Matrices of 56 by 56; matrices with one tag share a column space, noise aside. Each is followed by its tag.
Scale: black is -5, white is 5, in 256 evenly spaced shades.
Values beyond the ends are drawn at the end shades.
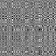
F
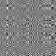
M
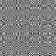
M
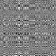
M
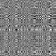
F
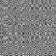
M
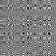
M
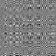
M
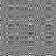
M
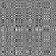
F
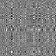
F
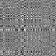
F
